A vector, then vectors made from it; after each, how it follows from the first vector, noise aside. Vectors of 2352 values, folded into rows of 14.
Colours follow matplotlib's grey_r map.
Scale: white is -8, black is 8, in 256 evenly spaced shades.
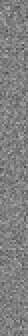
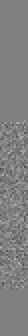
partly zeroed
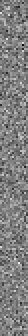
scaled up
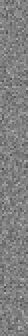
reversed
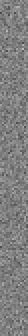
negated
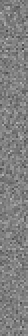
copied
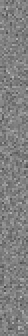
reversed
